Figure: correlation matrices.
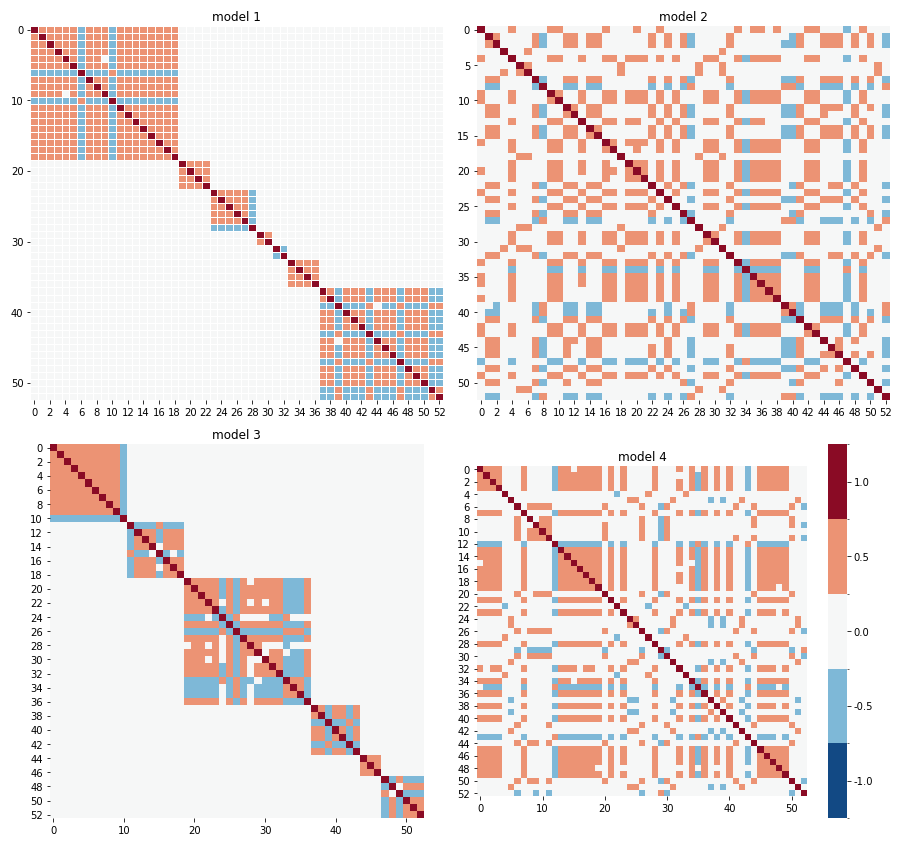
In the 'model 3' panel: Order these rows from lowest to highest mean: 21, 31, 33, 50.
33, 50, 31, 21
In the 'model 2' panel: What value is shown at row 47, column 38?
-0.5
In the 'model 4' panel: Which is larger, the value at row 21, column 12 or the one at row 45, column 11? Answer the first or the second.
the second
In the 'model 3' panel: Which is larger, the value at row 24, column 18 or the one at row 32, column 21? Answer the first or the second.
the second
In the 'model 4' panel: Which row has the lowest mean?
12
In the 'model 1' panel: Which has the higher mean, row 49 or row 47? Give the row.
49
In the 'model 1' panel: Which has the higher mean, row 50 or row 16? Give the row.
16
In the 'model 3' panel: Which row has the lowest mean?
10
